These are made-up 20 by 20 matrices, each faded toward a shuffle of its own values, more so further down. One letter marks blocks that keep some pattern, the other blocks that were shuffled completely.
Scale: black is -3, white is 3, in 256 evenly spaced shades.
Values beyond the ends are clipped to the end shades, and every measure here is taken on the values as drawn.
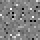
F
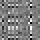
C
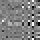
C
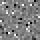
F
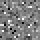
F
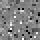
F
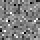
F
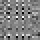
C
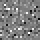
F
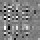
C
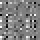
C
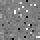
F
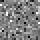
F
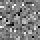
F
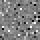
F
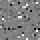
F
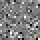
F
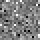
F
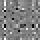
C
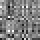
C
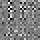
C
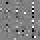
C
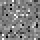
F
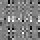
C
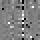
C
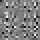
C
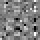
C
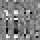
C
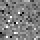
F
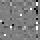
C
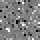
F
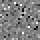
F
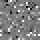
F
